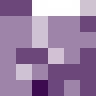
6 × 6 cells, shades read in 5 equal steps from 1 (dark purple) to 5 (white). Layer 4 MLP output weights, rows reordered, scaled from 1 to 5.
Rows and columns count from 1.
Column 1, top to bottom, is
2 3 3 3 3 3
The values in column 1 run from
2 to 3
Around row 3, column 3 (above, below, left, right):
4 2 3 3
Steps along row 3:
same up down same same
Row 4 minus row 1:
1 0 -3 -1 -2 -2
